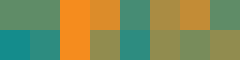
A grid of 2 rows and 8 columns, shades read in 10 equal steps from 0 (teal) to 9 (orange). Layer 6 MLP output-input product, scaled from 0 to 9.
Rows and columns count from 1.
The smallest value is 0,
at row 2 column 1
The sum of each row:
41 30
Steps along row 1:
same up down down up up down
